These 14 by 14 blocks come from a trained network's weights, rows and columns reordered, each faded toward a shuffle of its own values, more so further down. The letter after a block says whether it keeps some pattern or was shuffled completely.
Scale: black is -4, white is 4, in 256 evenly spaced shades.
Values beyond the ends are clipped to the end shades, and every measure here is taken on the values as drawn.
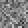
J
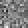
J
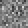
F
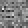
F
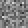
J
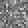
J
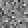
J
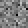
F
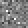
J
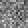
J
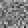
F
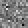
J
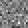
J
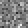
J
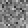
J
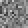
F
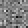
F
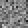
J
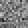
F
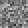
J
